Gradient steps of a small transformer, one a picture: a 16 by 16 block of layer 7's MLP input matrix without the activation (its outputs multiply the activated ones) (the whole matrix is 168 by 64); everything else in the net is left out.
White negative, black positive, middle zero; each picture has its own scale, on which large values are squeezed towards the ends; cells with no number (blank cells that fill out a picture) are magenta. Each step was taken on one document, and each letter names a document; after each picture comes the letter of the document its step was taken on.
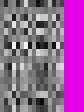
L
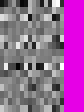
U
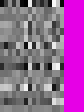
U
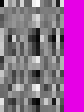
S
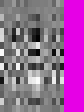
S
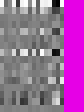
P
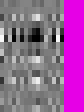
S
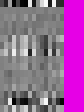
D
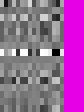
P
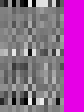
D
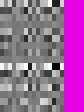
U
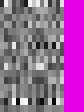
L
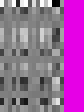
P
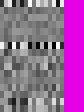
L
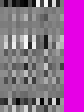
D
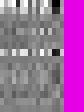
P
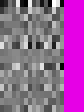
U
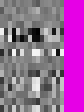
S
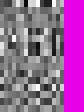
S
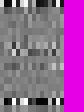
L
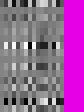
D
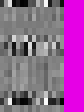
D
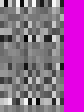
U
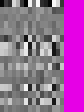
U
